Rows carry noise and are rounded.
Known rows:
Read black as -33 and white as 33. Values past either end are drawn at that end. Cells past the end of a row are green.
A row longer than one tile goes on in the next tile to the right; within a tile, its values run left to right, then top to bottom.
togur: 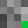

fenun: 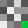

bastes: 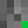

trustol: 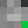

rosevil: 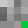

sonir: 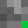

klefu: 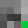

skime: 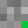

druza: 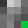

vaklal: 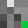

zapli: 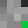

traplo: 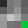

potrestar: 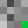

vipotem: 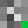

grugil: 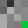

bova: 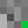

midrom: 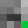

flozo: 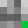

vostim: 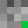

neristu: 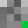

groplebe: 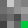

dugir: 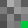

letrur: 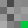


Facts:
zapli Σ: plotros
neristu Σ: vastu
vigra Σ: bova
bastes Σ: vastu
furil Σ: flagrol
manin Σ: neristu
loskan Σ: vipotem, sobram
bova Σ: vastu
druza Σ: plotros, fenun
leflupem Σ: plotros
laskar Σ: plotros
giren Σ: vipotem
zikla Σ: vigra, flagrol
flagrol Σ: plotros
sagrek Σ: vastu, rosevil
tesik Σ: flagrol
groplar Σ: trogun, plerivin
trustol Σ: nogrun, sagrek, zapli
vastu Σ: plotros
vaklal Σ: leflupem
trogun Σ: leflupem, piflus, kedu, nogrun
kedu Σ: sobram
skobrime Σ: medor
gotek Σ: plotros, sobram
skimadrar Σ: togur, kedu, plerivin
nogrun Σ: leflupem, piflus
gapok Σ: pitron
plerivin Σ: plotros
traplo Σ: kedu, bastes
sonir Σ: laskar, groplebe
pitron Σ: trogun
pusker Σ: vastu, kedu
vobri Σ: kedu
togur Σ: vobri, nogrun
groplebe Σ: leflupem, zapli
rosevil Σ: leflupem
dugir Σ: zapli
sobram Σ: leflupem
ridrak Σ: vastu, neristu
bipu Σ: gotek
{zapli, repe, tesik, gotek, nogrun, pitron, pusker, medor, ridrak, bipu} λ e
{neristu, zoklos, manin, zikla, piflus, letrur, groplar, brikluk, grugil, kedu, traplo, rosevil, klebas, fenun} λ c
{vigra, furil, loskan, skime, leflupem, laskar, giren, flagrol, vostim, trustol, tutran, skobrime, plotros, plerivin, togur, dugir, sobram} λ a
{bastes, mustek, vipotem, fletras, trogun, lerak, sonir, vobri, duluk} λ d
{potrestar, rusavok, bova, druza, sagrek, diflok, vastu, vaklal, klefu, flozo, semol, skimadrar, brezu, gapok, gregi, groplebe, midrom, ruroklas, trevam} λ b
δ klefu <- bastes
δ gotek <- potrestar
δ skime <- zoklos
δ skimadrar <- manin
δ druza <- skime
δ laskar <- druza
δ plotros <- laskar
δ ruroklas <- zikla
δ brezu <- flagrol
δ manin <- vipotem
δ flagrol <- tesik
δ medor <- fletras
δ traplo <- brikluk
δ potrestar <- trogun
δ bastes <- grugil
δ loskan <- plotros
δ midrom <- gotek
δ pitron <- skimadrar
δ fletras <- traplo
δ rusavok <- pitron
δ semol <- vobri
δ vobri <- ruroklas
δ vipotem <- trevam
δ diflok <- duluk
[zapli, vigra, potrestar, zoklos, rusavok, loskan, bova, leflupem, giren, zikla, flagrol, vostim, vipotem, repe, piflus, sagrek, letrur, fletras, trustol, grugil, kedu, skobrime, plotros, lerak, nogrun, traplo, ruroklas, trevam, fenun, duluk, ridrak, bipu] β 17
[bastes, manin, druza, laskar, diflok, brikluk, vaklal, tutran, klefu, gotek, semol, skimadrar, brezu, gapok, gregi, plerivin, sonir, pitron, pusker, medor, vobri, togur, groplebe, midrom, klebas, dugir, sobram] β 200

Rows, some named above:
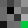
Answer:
manin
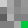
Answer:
trogun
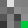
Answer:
vaklal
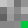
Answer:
rosevil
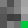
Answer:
klebas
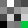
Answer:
gapok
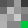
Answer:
plotros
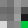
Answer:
tesik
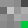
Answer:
piflus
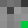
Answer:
ridrak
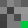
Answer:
pusker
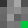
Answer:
laskar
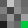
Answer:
skimadrar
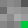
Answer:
kedu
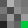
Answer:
skimadrar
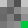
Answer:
neristu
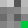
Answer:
vastu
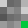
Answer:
mustek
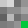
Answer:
groplar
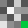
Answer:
fenun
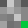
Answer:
loskan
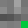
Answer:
gotek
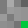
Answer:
sagrek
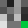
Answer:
zikla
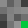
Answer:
vobri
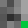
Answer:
klebas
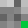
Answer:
vastu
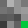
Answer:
groplebe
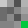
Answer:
neristu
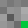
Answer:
rusavok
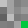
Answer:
trogun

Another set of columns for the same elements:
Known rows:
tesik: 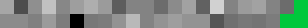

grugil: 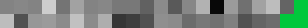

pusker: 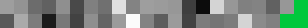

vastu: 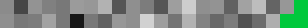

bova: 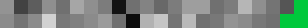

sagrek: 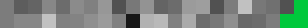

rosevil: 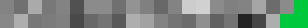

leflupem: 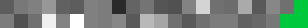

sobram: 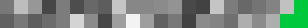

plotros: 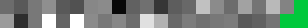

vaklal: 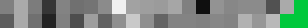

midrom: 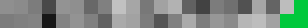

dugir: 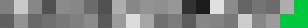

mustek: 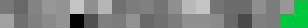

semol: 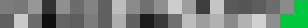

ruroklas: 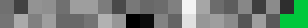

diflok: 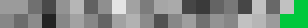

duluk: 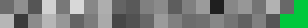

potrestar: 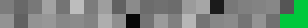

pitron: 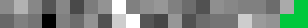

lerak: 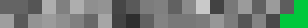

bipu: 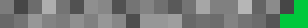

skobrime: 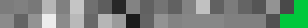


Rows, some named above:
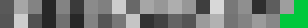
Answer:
vobri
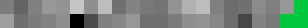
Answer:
mustek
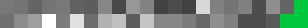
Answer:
loskan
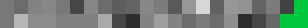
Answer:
traplo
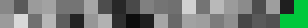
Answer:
zikla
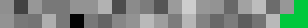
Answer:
vastu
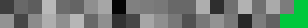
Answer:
vipotem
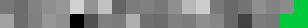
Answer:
mustek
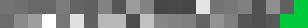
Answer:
loskan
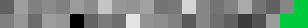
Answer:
trogun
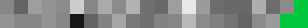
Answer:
flozo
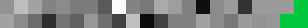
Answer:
brikluk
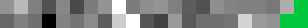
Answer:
pitron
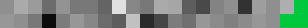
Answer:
klebas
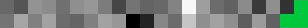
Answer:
ruroklas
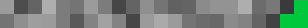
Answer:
ridrak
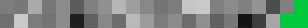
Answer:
groplar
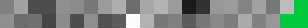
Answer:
bastes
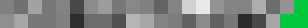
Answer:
rosevil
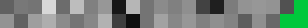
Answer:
trevam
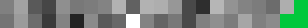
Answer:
sonir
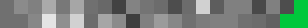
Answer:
giren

